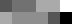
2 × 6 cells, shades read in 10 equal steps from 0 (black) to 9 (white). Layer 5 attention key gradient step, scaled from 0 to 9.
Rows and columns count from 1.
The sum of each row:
32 24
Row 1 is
3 4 4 6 6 9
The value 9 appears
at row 1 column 6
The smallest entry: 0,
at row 2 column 6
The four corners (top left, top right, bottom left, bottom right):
3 9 6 0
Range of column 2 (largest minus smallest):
1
